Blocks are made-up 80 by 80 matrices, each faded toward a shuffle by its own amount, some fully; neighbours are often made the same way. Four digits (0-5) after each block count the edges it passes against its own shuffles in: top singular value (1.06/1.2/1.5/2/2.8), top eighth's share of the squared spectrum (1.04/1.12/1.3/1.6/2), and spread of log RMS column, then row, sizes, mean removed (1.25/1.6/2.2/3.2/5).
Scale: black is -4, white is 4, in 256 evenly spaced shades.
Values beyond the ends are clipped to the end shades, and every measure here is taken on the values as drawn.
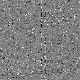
3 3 1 0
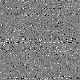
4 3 0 2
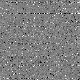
4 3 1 2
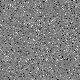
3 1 0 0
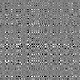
5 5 3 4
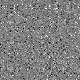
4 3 1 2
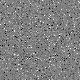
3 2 1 1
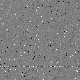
3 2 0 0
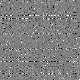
4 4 1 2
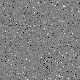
1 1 0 0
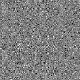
4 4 2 2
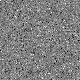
0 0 0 0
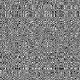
4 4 3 3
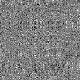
4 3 2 2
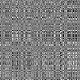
5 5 4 4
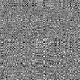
4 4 2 3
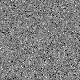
2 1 0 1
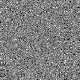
3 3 1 1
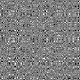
4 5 3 3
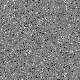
0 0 0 0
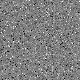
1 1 1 0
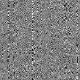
3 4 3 0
